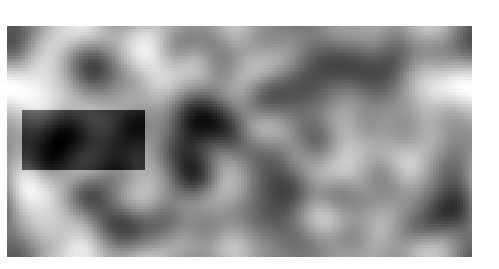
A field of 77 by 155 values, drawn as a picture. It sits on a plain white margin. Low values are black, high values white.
Slope: none. Roughest part: middle left. Ninth with the highest average: top left. Odd patch: lower, in the middle left. Ninth with the lowest average: middle left.
